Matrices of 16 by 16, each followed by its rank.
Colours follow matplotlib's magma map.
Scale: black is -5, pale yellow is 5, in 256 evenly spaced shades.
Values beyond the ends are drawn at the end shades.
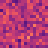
full rank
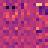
three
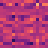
three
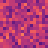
full rank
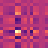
one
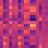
two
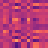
two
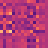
three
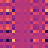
one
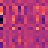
two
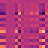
one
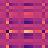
one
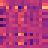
three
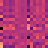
two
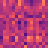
three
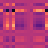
one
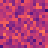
full rank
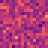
full rank
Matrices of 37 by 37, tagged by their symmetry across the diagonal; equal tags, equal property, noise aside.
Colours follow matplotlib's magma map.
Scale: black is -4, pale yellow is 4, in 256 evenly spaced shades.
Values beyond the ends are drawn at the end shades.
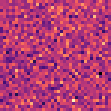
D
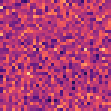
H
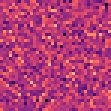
H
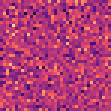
D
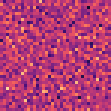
D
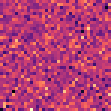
H
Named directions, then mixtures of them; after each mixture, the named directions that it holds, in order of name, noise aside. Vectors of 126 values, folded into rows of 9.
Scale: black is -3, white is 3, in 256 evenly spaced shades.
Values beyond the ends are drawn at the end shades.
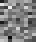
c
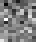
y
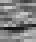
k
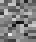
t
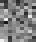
c, y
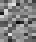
c, t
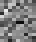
c, t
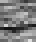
k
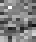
c, k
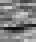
k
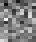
y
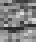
k, y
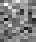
c, y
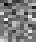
t, y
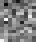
y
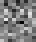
t, y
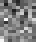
y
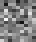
t, y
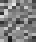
c, t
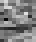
k, y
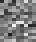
t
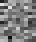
c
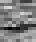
k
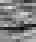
k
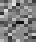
c, t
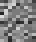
c, t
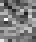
k, y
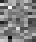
c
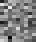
c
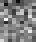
y
